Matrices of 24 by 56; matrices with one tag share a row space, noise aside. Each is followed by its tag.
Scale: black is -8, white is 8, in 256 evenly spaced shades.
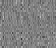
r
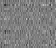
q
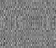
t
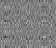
q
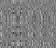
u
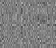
r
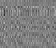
t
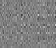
r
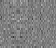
u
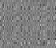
r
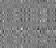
r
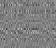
t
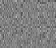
r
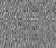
t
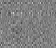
u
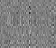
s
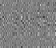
r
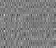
t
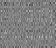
q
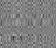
u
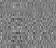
u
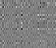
r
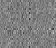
s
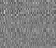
t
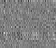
t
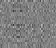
u
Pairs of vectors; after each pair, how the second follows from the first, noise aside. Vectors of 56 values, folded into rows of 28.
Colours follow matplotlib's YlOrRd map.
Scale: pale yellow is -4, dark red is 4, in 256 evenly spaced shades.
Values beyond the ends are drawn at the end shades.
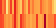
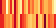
scaled up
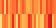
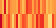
negated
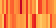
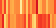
negated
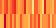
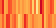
shuffled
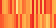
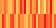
shuffled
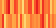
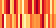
scaled up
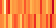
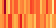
negated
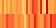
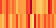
shuffled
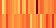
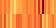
shuffled
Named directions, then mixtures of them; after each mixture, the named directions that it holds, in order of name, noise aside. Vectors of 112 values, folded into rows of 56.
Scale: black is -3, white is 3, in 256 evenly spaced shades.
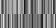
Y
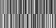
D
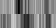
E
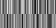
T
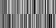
D, T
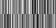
T, Y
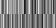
T, Y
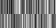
E, T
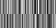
T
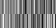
D, Y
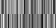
Y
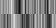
E, T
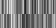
E, T, Y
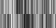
E, Y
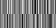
T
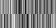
D, E, T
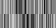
D, E, Y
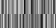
Y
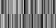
Y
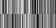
E, T, Y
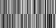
D, T, Y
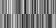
E, T, Y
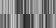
E, Y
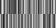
Y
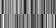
D, Y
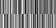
D, T
